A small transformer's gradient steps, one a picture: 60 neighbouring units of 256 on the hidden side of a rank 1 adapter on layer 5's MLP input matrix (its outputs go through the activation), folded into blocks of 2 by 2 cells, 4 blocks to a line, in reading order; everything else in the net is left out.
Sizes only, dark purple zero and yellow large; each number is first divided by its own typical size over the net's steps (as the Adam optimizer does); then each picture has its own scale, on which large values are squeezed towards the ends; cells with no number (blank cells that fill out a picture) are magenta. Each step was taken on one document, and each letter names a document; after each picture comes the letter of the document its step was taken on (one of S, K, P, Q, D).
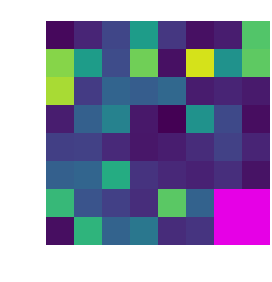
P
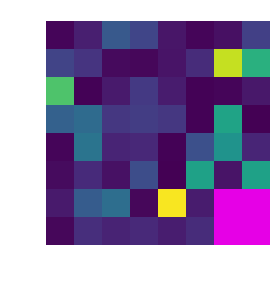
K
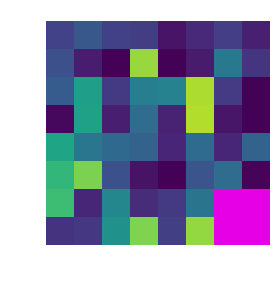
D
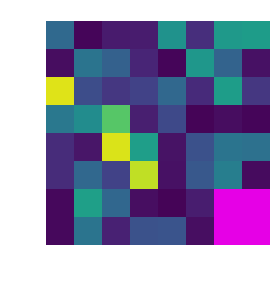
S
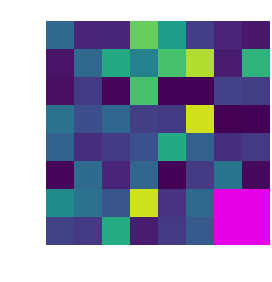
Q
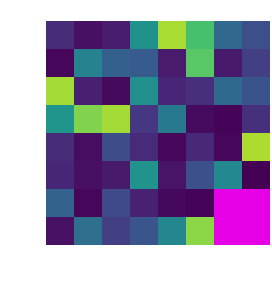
S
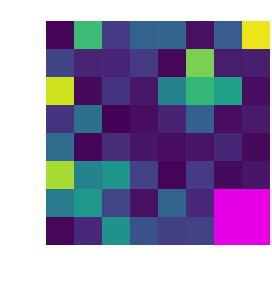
P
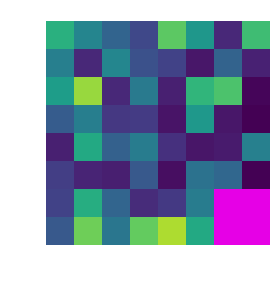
D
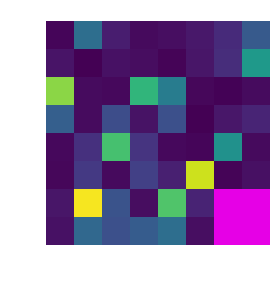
K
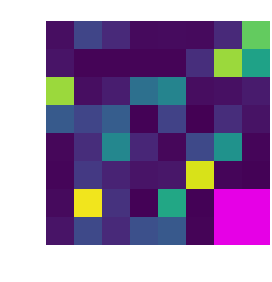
K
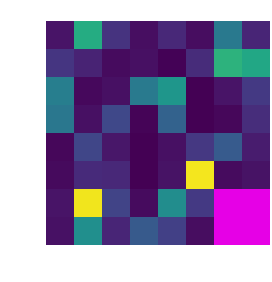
K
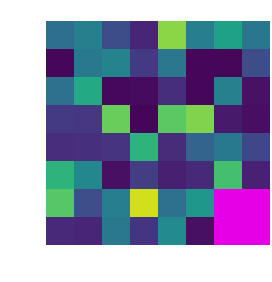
Q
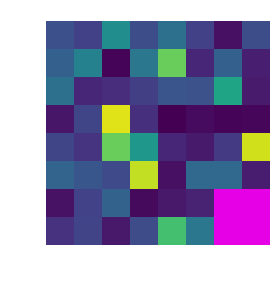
S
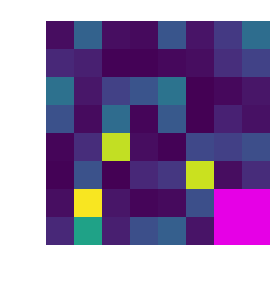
K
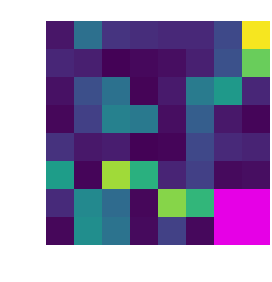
P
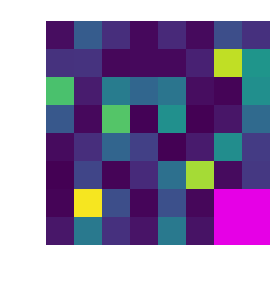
K
